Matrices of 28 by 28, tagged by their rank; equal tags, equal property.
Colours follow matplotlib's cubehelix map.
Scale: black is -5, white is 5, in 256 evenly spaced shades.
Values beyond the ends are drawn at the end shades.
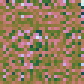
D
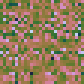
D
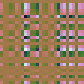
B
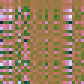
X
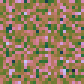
D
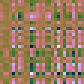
X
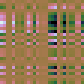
B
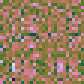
D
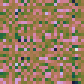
D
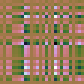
B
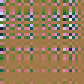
B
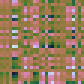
X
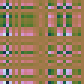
B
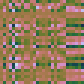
X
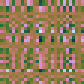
X
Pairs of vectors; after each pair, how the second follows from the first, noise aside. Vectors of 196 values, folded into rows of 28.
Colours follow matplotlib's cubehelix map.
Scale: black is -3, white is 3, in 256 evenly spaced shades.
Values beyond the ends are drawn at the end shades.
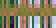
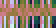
negated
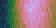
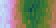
negated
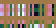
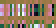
copied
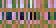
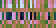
copied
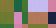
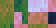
copied
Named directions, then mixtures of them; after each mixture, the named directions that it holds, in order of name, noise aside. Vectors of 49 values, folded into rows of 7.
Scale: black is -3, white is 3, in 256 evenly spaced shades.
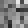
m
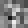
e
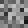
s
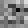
e, m, s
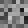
s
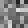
m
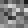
e, m, s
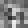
e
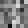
e, m, s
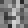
e, m, s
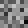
s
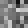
m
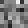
m, s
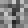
e, m, s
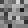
m, s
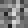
e, m, s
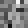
m, s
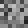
s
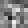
e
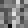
e, m, s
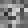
e, s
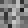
e, m, s
